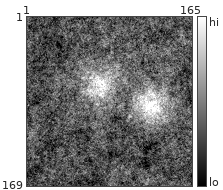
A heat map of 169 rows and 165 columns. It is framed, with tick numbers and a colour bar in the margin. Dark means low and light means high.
Bumps: two. Stripes: none. Average level on the scale: 40%. Grain: blotchy. Odd rows or columns: none.
